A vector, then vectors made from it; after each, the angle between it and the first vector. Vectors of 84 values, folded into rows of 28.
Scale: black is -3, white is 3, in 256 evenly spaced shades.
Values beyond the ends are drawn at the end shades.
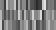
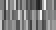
nearly parallel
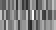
partly aligned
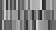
nearly opposite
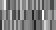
partly opposed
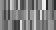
partly aligned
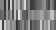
partly aligned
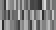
nearly parallel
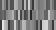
orthogonal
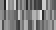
nearly parallel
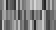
nearly opposite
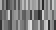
partly opposed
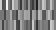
partly aligned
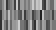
nearly opposite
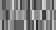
partly aligned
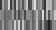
partly opposed
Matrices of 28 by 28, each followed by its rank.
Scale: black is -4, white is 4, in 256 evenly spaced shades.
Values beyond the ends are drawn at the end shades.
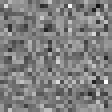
five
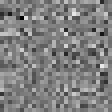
five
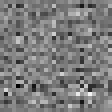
five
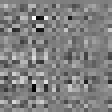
three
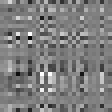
two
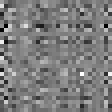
three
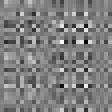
two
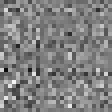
five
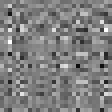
three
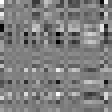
two
